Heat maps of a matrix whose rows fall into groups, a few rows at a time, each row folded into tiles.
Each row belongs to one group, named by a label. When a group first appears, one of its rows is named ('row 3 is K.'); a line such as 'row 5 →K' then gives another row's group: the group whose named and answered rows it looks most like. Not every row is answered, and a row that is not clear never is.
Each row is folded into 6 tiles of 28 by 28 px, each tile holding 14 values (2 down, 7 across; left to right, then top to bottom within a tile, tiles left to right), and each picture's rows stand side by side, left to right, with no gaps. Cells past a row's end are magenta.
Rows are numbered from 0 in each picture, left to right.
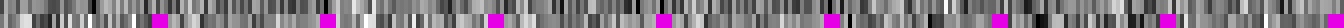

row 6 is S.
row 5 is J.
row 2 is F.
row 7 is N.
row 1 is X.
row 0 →X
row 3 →X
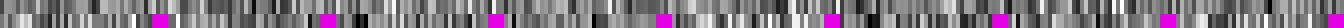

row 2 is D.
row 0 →X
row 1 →N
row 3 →J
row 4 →F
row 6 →J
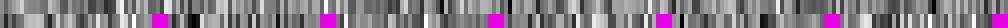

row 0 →F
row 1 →D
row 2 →N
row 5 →X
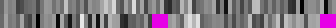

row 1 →X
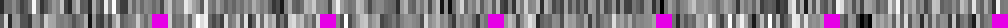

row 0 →J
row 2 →N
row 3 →X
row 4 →F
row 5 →D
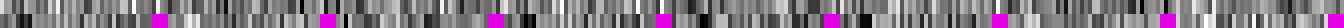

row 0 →D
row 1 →X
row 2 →J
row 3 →D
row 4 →S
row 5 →D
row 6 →X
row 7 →F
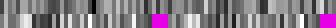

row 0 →X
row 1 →X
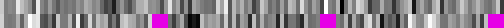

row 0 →F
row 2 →N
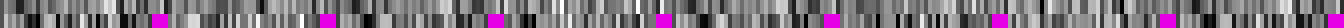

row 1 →X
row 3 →D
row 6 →N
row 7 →S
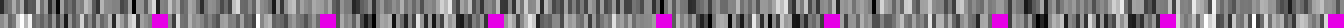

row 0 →X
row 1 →N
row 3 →X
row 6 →S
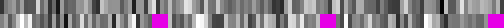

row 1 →F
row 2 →N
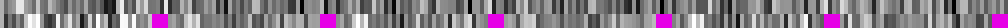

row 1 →X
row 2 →X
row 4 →X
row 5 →N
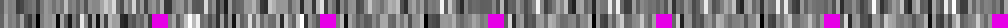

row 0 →S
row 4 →J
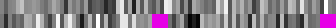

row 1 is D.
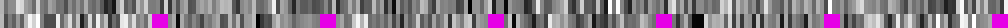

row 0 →F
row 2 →X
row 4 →D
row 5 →F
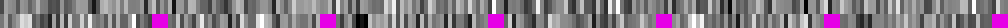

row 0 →X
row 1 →N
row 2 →D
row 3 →J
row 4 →X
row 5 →D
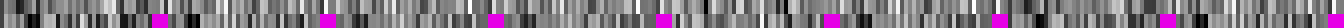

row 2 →D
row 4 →N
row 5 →D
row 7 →D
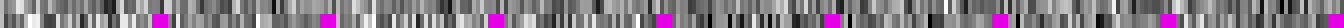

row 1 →N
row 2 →F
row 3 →X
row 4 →S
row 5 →J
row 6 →J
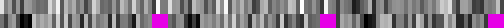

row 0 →D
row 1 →D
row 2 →S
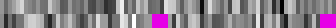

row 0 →F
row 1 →N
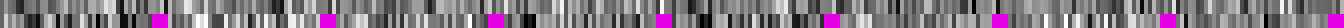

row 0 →S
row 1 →F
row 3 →D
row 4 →S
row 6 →F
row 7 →J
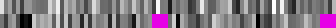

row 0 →D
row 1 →J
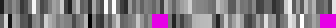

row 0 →J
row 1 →F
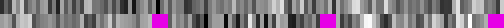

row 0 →X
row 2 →F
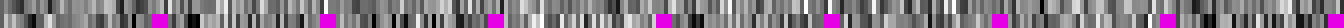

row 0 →S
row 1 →D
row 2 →S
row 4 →D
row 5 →J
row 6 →N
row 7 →S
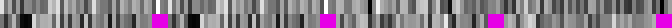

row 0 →D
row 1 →D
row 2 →N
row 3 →X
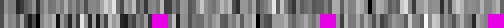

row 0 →S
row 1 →J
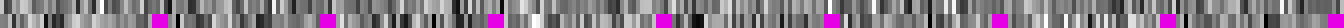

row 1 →J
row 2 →S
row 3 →F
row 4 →D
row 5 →J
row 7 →J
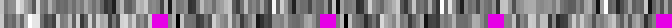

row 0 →F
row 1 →J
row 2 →J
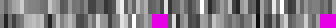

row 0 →F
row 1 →J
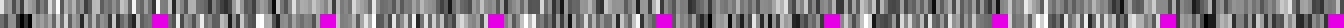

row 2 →F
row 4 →S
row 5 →X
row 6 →F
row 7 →S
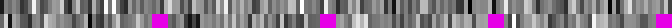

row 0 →J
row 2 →X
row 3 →N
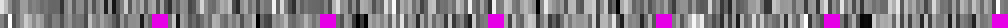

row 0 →N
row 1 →J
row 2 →D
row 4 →X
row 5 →D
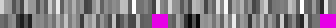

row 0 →D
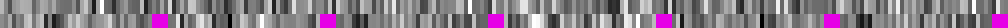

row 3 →F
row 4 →J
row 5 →D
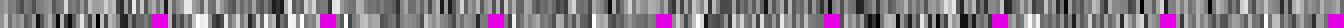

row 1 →F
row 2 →N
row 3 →N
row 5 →S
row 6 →X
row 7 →N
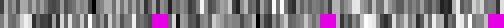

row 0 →X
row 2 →F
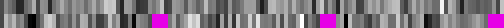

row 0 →S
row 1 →X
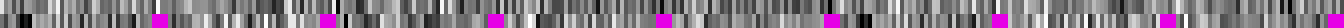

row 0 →D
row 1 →F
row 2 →J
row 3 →X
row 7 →N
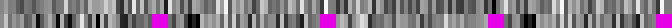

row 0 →S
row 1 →D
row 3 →D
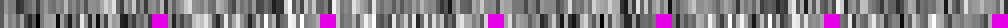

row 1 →F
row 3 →S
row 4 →F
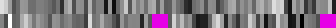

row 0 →N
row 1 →S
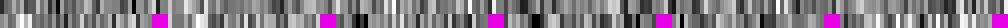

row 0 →X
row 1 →F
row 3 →S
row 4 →J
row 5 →F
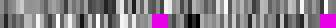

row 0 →F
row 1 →D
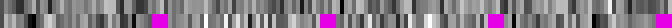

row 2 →N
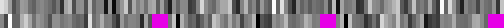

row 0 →N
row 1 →J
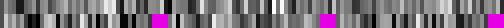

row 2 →S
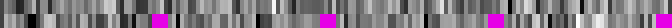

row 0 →S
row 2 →J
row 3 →N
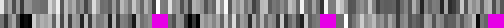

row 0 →D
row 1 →D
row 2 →N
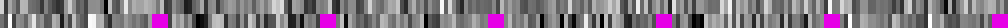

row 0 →N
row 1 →S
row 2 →J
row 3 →S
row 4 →D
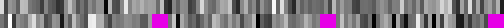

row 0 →N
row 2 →S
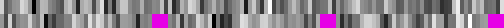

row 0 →N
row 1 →N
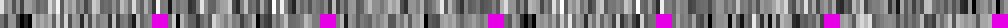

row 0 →D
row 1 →J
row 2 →J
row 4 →S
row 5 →X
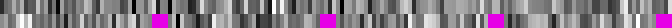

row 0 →X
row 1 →J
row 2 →N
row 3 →F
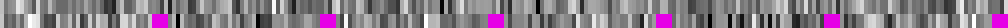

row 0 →F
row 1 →J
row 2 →N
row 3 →N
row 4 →S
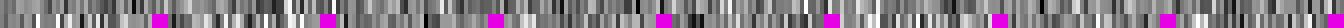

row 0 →F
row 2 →J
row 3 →X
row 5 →F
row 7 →X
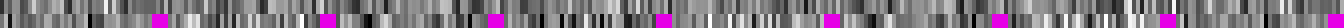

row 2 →S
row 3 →S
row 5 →S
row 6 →F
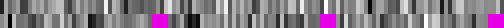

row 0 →J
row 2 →N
